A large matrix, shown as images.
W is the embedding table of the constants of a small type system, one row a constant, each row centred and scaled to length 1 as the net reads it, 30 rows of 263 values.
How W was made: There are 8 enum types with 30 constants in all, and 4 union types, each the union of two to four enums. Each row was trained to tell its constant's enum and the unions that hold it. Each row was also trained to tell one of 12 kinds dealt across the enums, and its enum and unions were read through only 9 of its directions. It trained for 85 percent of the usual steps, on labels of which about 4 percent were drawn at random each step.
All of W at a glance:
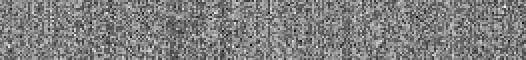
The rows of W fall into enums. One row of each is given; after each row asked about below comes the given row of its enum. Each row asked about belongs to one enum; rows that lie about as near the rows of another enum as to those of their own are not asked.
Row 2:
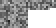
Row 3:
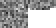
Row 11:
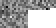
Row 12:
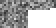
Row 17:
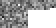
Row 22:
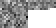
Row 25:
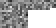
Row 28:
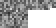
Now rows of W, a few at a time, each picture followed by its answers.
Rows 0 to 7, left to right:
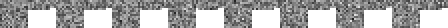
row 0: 3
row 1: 2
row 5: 12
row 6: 3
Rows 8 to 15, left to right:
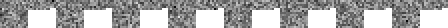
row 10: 25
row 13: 11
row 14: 11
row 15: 2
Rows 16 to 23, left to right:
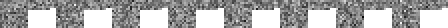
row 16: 12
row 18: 22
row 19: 2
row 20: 12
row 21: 12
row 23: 22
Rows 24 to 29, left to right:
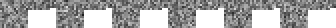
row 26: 25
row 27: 11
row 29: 25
